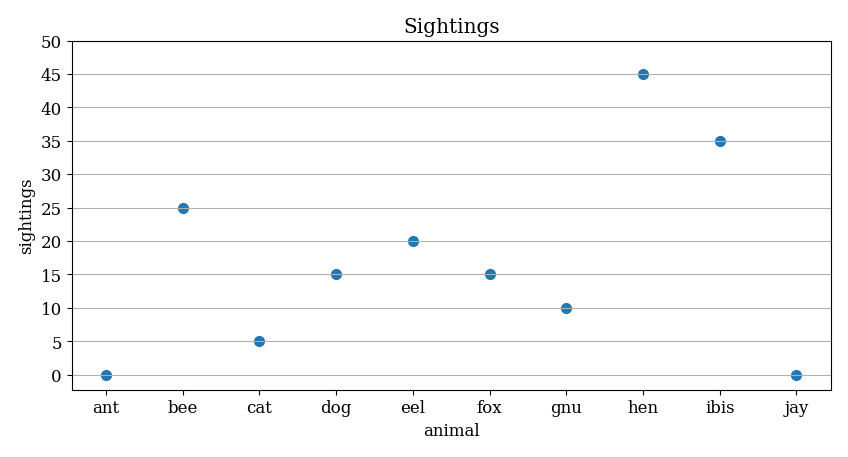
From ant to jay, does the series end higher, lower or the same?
the same
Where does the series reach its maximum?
hen
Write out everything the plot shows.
Title: Sightings
x-axis: animal, ticks ant bee cat dog eel fox gnu hen ibis jay
y-axis: sightings, ticks 0 5 10 15 20 25 30 35 40 45 50
Values:
0 25 5 15 20 15 10 45 35 0
